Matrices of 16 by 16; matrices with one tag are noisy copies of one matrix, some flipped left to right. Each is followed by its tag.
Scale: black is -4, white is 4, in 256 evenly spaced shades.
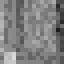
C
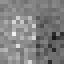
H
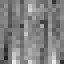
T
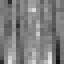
T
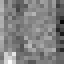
C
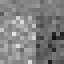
H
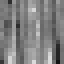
T
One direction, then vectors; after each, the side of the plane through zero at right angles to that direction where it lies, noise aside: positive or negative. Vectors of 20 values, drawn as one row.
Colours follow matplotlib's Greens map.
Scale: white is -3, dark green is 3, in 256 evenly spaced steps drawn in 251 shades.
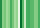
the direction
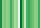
positive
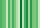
positive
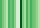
positive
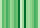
negative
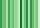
positive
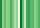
positive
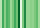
negative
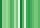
positive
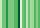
negative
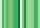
negative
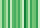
negative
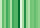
negative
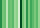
positive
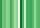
positive
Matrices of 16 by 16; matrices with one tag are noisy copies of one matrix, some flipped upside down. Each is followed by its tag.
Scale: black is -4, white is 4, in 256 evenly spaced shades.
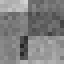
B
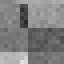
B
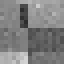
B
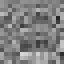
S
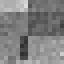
B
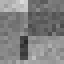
B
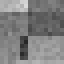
B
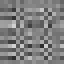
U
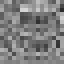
S
